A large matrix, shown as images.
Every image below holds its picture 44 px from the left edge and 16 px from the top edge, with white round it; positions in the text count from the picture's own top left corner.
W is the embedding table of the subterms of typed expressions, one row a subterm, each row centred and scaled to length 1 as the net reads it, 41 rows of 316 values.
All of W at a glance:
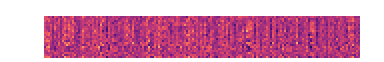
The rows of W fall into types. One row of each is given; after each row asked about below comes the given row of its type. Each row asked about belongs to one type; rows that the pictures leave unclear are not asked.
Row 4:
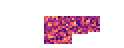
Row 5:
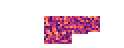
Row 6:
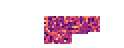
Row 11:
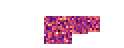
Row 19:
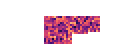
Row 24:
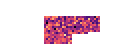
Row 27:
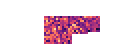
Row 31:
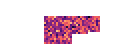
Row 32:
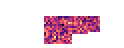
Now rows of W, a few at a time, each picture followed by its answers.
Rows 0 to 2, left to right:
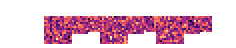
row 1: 6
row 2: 4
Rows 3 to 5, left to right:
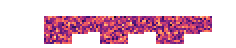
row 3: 19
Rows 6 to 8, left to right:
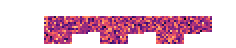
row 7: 27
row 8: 24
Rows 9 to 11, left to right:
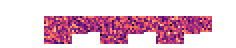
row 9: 27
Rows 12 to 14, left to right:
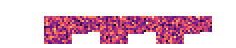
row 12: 5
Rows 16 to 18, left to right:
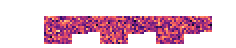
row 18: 5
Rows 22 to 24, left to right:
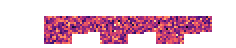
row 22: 19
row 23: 5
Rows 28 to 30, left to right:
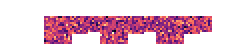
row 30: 31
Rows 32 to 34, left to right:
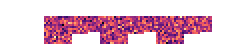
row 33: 4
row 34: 31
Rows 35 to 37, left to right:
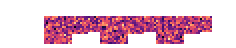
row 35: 24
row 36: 27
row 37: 5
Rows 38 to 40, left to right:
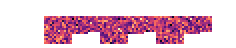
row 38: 24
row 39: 6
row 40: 19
